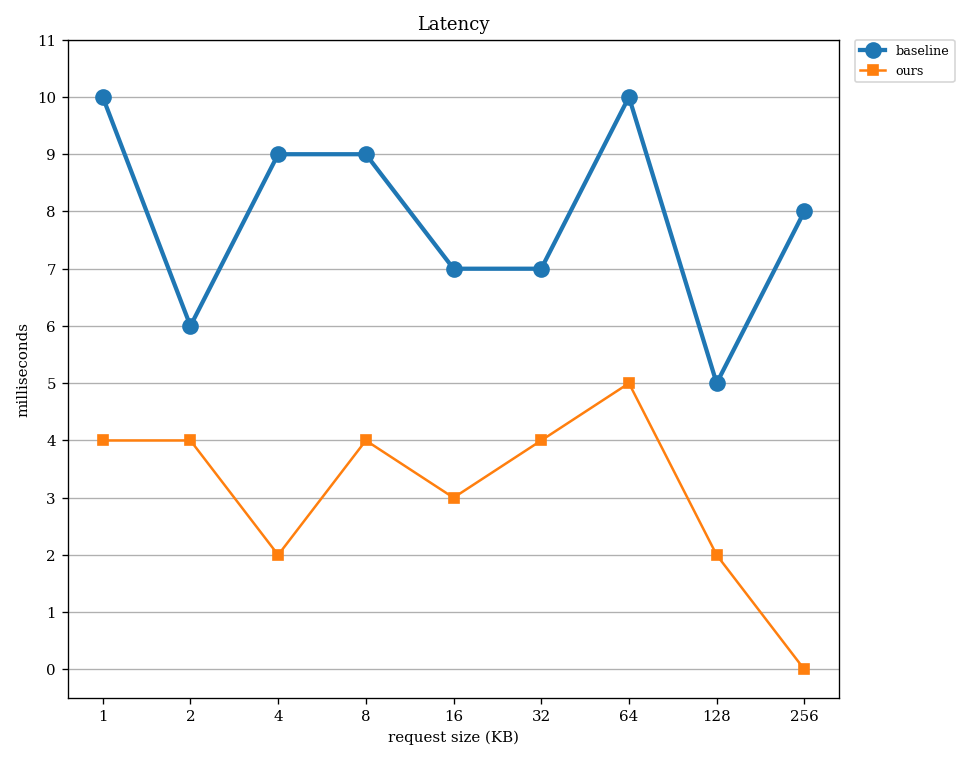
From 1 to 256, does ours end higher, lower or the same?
lower
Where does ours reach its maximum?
64
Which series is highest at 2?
baseline
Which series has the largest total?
baseline
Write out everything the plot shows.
Title: Latency
x-axis: request size (KB), ticks 1 2 4 8 16 32 64 128 256
y-axis: milliseconds, ticks 0 1 2 3 4 5 6 7 8 9 10 11
Legend: baseline, ours
Values:
baseline: 10 6 9 9 7 7 10 5 8
ours: 4 4 2 4 3 4 5 2 0
